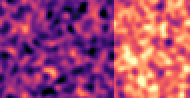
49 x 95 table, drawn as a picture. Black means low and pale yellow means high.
Grain: blotchy. Seam: vertical, 60% of the way across, the right part higher. Stripes: none. Average level on the scale: 50%. Lone odd cells: none.
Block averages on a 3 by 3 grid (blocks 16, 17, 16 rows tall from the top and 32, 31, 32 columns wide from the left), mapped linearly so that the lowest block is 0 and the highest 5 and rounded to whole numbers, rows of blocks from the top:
0 1 5
0 1 5
0 1 5
